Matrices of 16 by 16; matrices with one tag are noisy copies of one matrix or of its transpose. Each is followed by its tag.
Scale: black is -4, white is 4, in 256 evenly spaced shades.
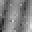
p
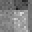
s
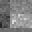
s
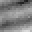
p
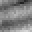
p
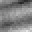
p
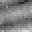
p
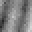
p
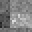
s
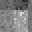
s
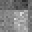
s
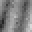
p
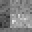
s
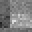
s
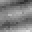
p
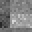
s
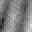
p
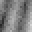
p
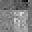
s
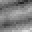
p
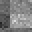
s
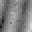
p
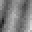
p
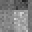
s
